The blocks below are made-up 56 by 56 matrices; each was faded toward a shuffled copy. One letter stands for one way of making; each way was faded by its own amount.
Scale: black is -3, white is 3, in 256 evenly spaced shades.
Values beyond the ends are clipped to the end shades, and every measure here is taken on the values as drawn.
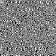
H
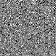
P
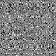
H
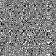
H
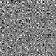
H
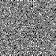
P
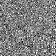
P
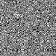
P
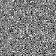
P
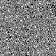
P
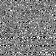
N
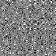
H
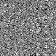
P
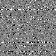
N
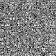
P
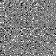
H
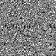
P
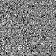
P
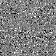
N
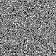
P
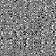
H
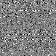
N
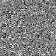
P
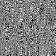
H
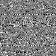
N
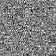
P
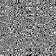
H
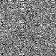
P
